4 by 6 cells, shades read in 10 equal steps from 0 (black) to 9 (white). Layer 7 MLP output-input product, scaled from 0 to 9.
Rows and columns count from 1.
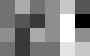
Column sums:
17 13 16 19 33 15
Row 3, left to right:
5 2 6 5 9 5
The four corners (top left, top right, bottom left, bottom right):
4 3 4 7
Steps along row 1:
up down up up down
